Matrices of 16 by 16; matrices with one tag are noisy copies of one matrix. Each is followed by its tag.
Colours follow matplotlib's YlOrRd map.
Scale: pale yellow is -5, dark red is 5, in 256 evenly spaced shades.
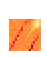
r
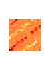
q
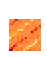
q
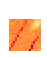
r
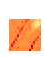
r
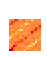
q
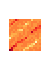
q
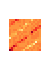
q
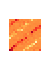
q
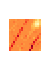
r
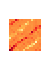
q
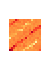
q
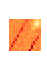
r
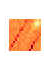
r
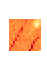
r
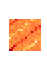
q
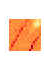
r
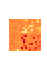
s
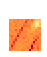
r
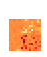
s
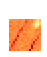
r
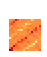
q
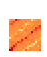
q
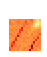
r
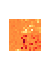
s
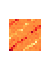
q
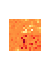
s
